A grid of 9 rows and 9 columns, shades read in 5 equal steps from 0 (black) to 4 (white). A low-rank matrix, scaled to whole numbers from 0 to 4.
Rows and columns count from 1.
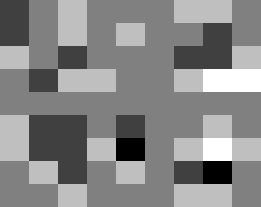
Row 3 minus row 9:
1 0 -2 0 0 0 -2 -2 1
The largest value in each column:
3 3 3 3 3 2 3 4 4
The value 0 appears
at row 7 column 5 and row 8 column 8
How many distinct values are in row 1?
3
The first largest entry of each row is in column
3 3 1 8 1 1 8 2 3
